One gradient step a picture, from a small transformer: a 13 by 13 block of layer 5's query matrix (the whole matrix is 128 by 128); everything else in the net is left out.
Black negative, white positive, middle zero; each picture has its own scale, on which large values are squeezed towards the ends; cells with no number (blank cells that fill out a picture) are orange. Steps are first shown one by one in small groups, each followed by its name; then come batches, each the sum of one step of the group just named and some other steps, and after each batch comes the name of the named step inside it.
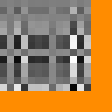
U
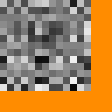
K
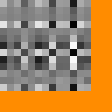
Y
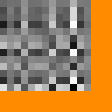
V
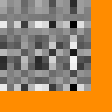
Y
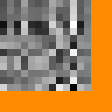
V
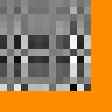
U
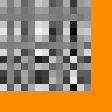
V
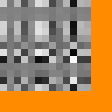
Y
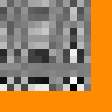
V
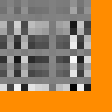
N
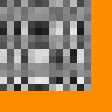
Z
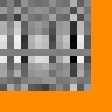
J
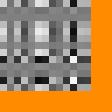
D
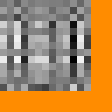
J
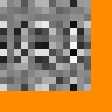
Z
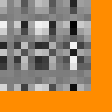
N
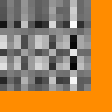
Z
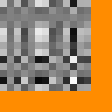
D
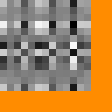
N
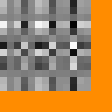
Z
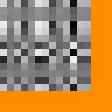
D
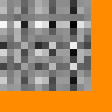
J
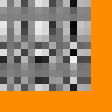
D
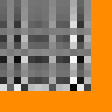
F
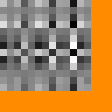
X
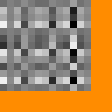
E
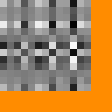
X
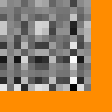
F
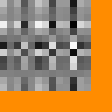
X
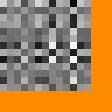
X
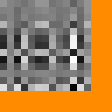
F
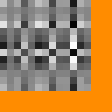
X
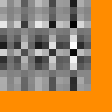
X
